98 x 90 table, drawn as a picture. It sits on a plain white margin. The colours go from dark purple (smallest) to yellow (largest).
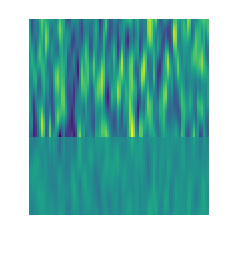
Seam: horizontal, 60% of the way down, the bottom part calmer. Mirror symmetry: none. Ninth with the lowest average: middle left. Average level on the scale: 50%.
